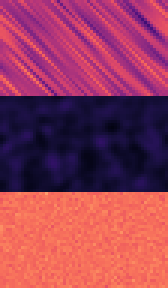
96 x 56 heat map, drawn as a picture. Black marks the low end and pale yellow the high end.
It is made of 3 by 1 panels. Panel 1,1: middling, slanting down to the right. Panel 2,1: very low, blotchy, faint in contrast. Panel 3,1: high, fine-grained, faint in contrast.
